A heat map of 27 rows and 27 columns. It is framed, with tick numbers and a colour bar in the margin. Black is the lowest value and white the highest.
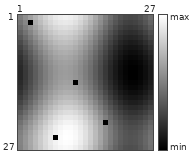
The ninth with the highest average is the bottom middle. Four lone cells stand out, each far lower than its neighbours. The middle right is the ninth with the lowest average.
